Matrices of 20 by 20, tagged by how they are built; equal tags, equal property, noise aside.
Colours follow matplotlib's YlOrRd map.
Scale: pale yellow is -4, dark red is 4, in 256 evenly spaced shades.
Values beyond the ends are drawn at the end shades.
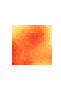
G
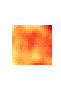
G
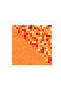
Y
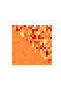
Y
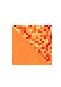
Y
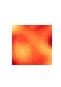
G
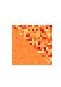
Y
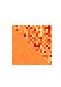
Y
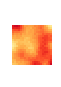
G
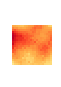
G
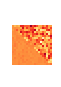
Y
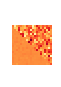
Y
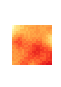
G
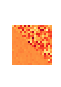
Y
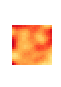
G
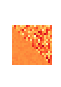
Y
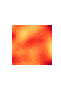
G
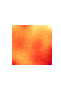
G
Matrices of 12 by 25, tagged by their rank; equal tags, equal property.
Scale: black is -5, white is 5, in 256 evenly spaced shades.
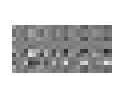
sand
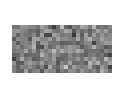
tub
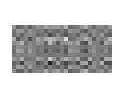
sand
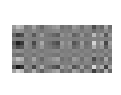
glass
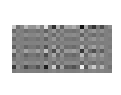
glass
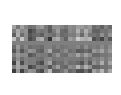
sand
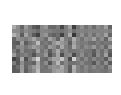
sand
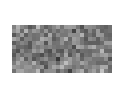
tub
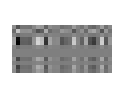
glass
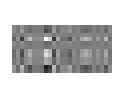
glass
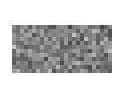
tub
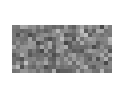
tub
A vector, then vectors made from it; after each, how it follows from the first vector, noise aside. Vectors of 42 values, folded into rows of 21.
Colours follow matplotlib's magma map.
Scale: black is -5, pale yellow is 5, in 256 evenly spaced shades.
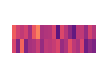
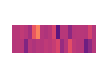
partly zeroed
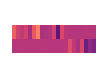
partly zeroed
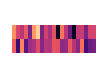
scaled up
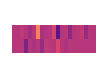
partly zeroed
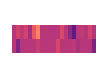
partly zeroed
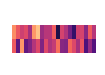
scaled up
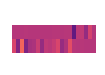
partly zeroed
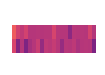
partly zeroed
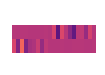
partly zeroed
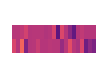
partly zeroed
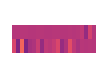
partly zeroed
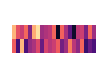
scaled up
